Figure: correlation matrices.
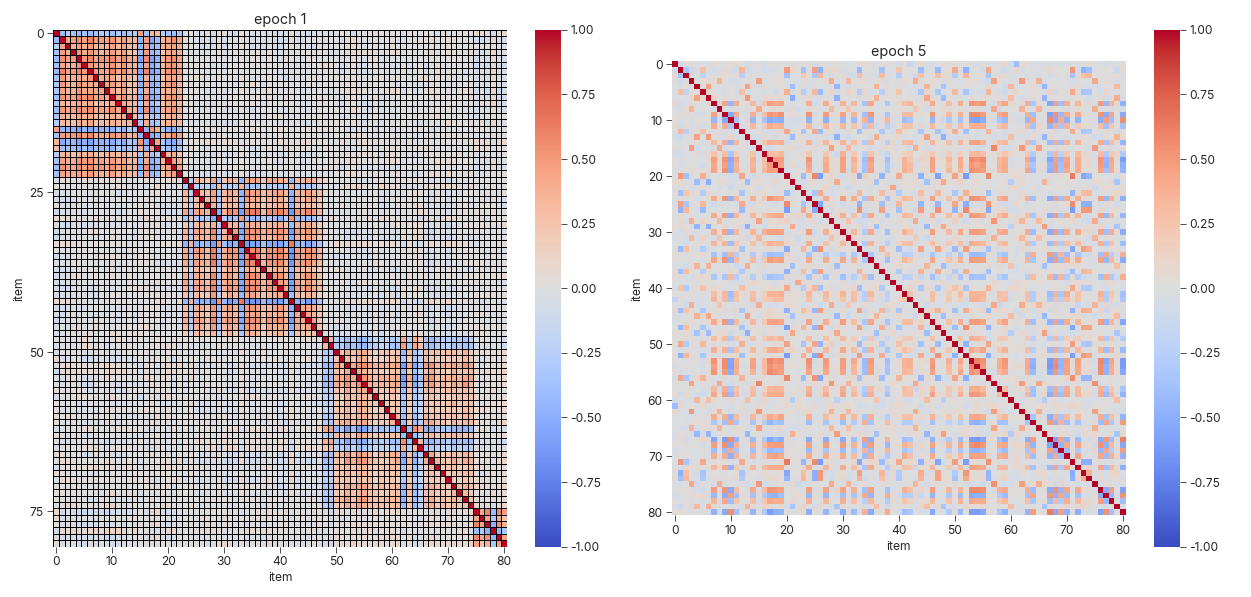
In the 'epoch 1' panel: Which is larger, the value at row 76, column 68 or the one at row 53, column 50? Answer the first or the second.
the second
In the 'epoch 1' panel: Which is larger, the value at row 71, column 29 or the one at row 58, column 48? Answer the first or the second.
the first
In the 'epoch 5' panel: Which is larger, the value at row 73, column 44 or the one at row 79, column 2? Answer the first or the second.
the first
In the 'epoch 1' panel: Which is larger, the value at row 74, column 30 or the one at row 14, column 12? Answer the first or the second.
the second
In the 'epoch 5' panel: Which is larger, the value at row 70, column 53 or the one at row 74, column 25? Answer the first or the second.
the first
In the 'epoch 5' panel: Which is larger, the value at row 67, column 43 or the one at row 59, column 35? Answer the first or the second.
the second
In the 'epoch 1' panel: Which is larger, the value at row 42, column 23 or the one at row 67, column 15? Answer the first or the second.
the second
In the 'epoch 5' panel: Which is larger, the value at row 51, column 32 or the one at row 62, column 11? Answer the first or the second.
the first
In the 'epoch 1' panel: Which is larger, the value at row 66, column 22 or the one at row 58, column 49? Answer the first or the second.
the first
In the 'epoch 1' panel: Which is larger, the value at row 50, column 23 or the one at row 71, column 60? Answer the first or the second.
the second
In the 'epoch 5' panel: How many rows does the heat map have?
81
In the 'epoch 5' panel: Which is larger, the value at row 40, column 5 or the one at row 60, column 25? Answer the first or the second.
the first
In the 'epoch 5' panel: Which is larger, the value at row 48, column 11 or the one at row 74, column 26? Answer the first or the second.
the second
